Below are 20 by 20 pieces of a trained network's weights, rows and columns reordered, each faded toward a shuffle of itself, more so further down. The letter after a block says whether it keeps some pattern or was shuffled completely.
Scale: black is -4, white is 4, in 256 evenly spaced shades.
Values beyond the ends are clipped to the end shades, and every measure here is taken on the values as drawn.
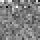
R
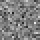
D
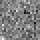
D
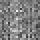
R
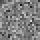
D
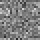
R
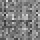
R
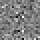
R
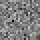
D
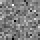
D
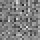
R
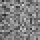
R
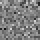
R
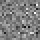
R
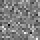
D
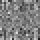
R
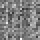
R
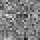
R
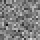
D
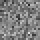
D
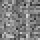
R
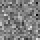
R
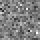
D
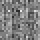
R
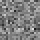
R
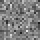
D
